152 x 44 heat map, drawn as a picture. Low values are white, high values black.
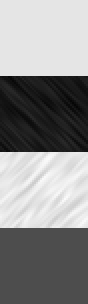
It is made of 4 by 1 panels. Panel 1,1: very low, flat. Panel 2,1: very high, slanting down to the right, faint in contrast. Panel 3,1: very low, slanting up to the right, faint in contrast. Panel 4,1: high, flat.
